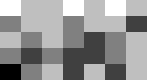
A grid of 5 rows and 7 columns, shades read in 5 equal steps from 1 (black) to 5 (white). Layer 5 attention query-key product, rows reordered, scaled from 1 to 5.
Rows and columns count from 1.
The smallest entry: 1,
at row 5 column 1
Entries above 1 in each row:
7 7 7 7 6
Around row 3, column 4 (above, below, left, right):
3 2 4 2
